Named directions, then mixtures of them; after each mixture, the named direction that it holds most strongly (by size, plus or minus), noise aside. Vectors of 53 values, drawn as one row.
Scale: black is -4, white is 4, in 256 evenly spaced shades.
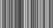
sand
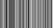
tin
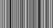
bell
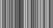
sand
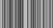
sand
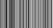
tin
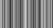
bell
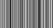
bell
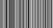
tin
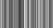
sand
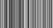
tin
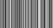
bell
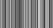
sand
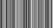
sand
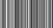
tin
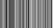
tin
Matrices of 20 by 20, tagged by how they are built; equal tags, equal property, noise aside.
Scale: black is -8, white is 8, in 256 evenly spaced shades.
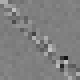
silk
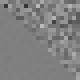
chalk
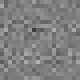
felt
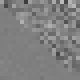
chalk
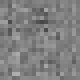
felt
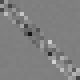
silk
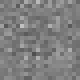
felt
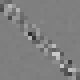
silk
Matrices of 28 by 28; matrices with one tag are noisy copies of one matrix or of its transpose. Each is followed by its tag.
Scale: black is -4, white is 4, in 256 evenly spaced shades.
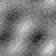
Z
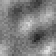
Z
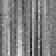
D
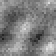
Z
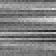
D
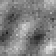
Z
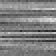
D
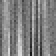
D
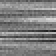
D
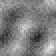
Z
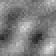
Z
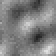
Z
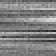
D
